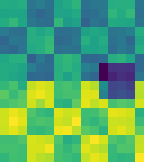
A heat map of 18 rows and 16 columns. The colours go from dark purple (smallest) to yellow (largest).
Roughest part: middle right. Ninth with the lowest average: middle right. Odd patch: lower, in the middle right. Seam: horizontal, 50% of the way down, the bottom part higher.
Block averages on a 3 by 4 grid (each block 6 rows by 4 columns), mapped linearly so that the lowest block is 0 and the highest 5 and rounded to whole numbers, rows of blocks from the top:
1111
3320
5555
